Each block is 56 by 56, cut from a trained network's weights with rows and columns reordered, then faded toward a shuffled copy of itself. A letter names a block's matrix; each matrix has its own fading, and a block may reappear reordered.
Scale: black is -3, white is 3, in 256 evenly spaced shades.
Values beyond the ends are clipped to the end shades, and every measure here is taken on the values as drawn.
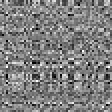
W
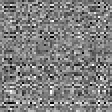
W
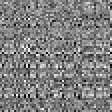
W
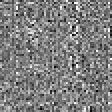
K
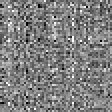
K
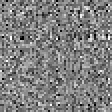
K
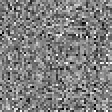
K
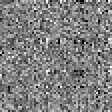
K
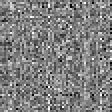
K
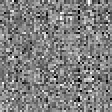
K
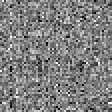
K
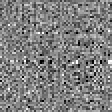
K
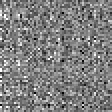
K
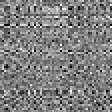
W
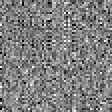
K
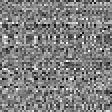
W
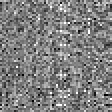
K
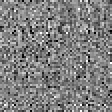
K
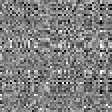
W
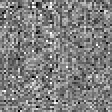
K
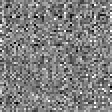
K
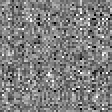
K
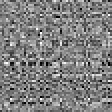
W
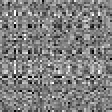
W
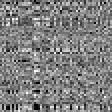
W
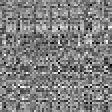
W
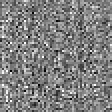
K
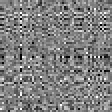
W
